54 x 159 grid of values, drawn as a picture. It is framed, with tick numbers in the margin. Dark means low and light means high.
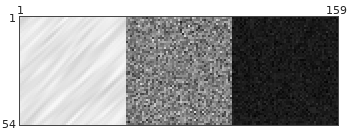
It is made of 1 by 3 panels. Panel 1,1: very high, slanting up to the right, faint in contrast. Panel 1,2: middling, fine-grained, strong in contrast. Panel 1,3: very low, fine-grained, faint in contrast.
